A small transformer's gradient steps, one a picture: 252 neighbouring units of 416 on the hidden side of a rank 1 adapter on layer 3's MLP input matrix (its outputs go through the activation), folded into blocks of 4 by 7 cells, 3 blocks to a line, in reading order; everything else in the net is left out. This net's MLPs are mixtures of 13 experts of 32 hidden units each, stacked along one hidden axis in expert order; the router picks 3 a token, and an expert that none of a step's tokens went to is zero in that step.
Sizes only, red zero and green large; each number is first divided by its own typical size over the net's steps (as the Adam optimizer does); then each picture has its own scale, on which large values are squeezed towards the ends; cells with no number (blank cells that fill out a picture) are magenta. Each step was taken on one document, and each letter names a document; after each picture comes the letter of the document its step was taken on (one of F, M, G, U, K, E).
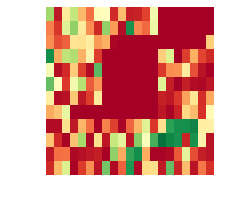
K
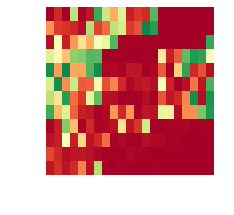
K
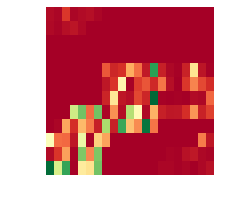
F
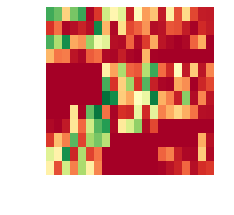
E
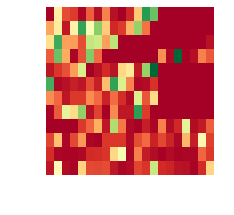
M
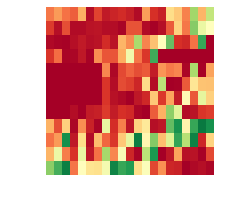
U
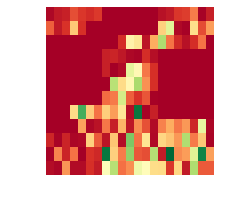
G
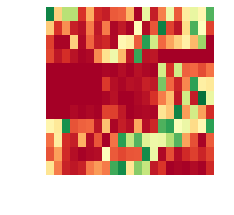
U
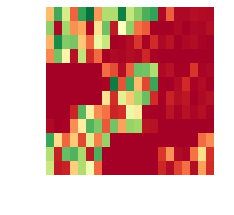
E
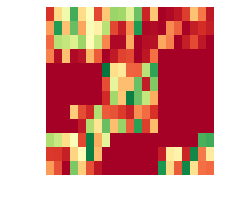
E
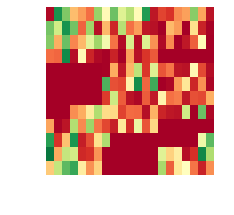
E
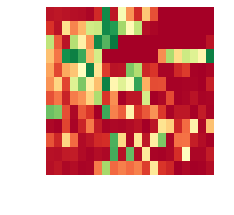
K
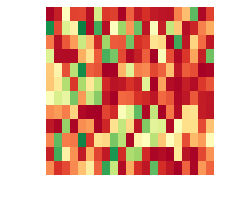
K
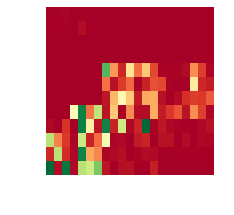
F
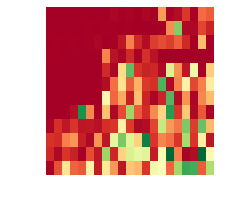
G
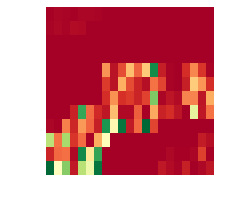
F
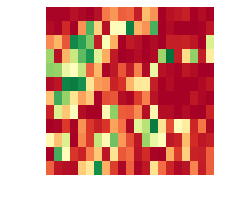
K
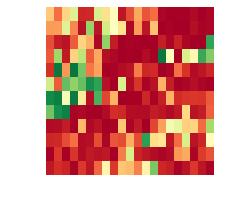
K
